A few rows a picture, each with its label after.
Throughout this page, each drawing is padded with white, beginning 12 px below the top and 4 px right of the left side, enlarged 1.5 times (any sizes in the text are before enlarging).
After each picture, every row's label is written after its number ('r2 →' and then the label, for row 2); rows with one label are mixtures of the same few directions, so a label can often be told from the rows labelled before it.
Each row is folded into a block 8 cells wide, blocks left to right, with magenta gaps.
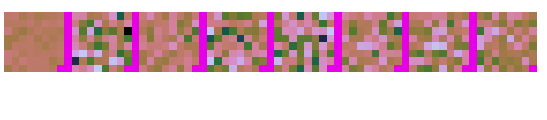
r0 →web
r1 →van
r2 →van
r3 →web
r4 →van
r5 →van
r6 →van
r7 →web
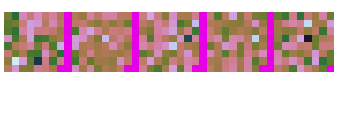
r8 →web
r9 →web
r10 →van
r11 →van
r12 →web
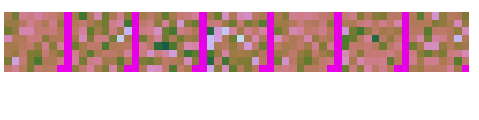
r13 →web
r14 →van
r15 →van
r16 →web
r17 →web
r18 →web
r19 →van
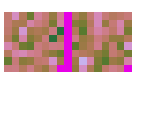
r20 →van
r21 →web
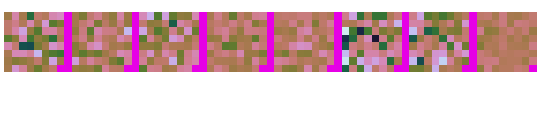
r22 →van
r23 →van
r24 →web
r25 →van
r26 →van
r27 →web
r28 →web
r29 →web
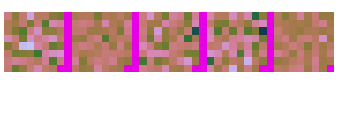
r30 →van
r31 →web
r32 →van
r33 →van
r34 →van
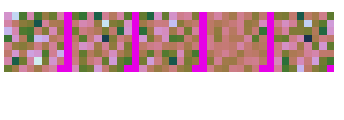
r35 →web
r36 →web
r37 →web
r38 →van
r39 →web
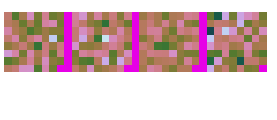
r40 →van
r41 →web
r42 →van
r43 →web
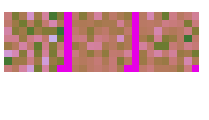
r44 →van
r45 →van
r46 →van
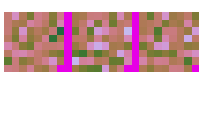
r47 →van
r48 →van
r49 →van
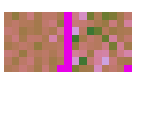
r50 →van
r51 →web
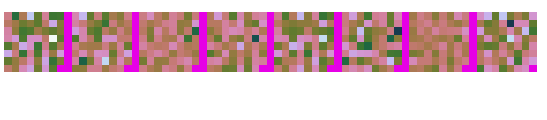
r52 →van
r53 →web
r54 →van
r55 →van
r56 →van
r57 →van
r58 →van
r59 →web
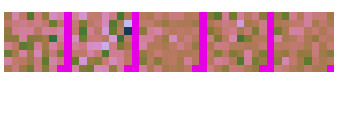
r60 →van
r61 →van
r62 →web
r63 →web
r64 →web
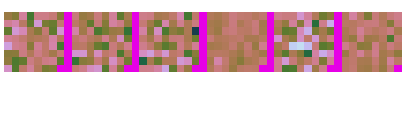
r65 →web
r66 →van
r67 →van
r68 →web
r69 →van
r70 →van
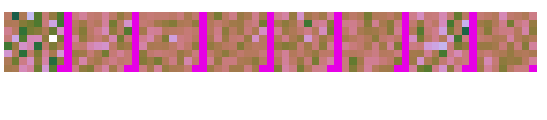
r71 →van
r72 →van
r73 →web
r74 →van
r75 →web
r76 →web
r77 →van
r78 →web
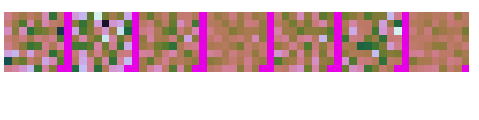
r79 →van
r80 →web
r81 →van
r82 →van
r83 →van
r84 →van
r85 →van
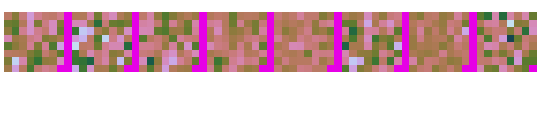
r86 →web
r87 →web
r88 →web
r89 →web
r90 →van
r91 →web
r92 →van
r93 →web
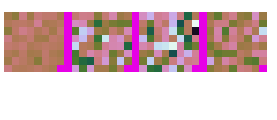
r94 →web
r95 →web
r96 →van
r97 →van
